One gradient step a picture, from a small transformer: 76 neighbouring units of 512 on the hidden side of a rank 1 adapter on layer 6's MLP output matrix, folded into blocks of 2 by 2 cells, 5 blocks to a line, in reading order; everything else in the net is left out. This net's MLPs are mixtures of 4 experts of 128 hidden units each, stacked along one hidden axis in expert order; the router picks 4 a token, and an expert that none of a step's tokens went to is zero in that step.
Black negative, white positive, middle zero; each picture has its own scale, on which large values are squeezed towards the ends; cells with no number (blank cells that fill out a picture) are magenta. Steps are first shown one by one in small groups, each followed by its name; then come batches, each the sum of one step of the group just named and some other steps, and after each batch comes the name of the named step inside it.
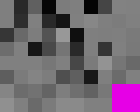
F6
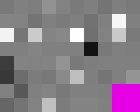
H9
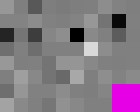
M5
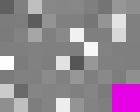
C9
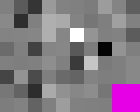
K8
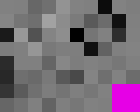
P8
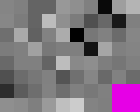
P8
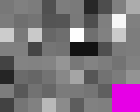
H9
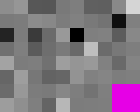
M5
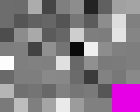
C9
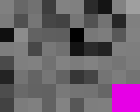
P8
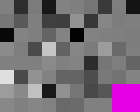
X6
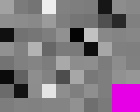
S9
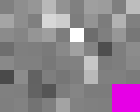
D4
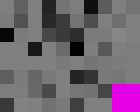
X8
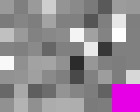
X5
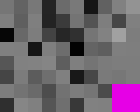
X8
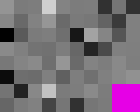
S9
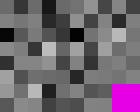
X6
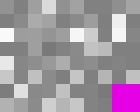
X5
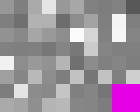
X5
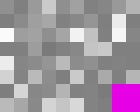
X5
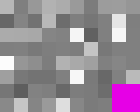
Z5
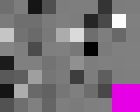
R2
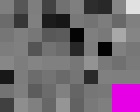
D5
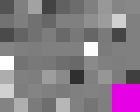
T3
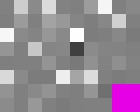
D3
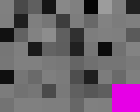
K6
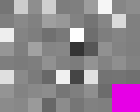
D3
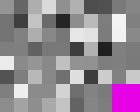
D5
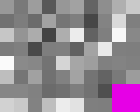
Z5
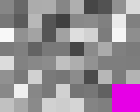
D5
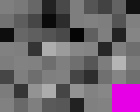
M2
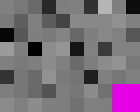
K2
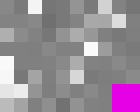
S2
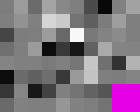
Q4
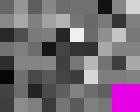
Q4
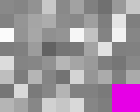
Q4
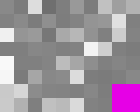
S2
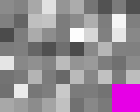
Q4
